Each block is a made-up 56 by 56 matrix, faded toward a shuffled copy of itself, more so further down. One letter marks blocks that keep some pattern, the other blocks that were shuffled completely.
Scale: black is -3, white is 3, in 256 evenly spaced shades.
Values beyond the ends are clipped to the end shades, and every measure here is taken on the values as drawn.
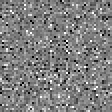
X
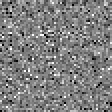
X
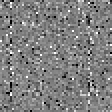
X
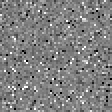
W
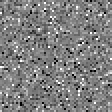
W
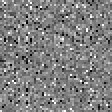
X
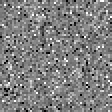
W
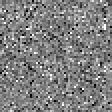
W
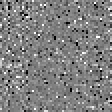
X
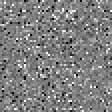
X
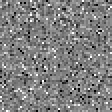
W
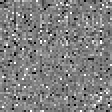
X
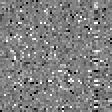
X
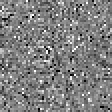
X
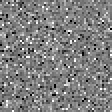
W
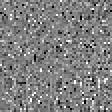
X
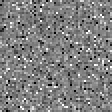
W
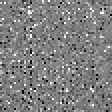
X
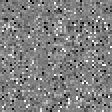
X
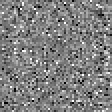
X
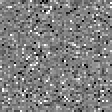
X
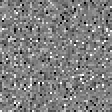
X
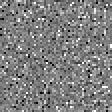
X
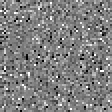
X
